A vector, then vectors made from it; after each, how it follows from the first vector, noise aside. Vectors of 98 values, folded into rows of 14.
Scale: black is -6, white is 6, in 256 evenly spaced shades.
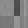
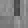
copied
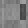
wrapped around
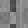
wrapped around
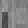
wrapped around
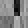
scaled up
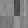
copied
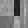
scaled up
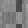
wrapped around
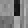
scaled up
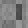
wrapped around
